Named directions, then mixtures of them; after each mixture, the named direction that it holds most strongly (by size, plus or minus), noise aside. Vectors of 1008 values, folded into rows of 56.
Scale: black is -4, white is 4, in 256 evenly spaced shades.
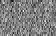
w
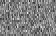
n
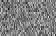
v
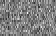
n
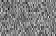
v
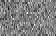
v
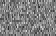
n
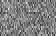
v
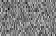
v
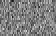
n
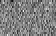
w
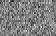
n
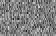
n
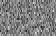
n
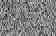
v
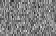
n
